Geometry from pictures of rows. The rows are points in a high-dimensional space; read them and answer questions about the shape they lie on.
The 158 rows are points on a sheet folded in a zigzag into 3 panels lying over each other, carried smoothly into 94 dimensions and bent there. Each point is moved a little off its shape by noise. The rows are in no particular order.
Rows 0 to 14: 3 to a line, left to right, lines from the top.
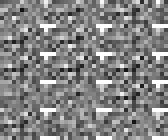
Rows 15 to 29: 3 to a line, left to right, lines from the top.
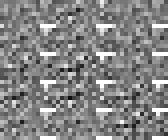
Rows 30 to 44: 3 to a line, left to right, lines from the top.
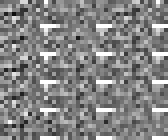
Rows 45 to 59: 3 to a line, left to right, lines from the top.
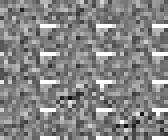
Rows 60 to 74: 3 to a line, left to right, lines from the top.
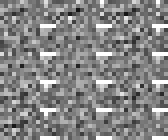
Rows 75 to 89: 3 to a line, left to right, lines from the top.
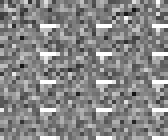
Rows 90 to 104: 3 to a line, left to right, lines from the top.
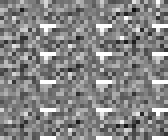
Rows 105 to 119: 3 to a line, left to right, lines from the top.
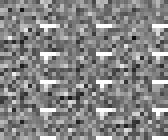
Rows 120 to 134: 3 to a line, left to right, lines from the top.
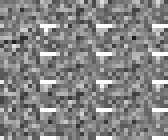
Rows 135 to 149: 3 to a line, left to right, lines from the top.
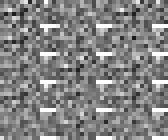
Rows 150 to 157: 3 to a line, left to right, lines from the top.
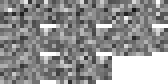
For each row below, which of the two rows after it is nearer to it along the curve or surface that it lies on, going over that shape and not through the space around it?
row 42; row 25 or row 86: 25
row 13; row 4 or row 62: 4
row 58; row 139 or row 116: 139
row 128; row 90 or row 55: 55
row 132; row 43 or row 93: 43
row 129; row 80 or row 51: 51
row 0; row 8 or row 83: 83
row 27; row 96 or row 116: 116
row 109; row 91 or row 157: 91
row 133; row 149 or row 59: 59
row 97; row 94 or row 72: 72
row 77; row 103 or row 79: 103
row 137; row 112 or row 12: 112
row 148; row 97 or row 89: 97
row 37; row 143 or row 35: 143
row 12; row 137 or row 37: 37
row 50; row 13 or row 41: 13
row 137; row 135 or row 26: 135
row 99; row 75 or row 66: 66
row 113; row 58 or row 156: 156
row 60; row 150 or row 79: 150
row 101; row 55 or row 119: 55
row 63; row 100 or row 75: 75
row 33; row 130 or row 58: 130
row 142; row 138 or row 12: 138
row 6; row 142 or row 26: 142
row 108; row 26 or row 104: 104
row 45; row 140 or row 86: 140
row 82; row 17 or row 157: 17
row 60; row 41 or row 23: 23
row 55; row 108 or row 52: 108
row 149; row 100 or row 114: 100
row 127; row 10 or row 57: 57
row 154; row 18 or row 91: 18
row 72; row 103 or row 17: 103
